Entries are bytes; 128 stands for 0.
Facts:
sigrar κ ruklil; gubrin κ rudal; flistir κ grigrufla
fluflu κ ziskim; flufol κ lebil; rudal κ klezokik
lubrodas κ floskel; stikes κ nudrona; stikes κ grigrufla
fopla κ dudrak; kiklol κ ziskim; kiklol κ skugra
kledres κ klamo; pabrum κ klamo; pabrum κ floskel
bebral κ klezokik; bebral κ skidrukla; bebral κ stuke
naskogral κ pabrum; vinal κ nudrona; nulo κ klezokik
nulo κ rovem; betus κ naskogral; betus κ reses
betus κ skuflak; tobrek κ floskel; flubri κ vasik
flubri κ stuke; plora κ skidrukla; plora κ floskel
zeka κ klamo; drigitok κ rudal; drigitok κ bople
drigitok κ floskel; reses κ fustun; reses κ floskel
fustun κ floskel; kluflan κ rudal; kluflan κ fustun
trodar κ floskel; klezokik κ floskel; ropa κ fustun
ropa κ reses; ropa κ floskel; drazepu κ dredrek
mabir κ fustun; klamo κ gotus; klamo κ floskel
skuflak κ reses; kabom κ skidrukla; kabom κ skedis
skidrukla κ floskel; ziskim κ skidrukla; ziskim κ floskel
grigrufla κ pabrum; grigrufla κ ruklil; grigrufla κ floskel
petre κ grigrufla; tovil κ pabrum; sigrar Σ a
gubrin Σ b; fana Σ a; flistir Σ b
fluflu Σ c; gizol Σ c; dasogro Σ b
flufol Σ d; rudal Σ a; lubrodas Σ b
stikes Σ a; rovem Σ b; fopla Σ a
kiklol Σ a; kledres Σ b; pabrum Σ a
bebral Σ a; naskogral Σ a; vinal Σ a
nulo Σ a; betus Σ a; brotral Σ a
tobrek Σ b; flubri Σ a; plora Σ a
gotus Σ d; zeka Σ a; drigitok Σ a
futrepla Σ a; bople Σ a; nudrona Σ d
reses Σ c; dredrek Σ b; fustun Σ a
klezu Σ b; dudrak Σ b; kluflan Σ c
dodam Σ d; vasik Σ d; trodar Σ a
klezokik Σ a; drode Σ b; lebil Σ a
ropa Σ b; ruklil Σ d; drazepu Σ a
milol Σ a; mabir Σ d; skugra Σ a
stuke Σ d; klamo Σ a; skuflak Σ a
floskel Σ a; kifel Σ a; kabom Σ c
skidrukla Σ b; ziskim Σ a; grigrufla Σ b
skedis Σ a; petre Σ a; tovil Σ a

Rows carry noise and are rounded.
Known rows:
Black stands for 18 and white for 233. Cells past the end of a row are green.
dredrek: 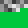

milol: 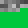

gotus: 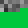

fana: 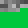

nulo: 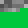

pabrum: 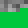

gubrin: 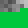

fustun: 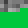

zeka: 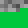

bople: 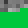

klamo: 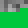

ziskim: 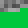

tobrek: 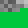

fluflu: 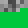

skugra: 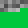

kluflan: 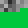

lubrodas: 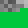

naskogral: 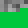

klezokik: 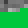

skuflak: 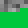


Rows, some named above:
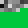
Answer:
fopla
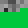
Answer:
reses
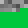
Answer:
betus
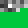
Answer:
dudrak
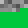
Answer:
betus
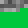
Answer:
bebral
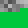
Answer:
kledres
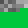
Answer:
flistir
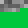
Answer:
drigitok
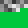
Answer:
dredrek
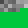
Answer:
grigrufla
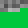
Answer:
skedis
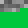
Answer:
drigitok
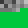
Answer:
skidrukla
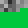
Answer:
kluflan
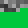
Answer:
dodam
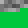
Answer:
plora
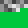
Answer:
dredrek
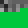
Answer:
stuke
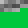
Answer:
kiklol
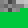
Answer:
ropa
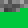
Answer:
mabir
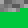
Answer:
trodar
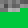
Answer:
skedis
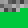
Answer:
gizol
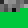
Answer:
nudrona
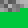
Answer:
kledres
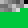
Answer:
drazepu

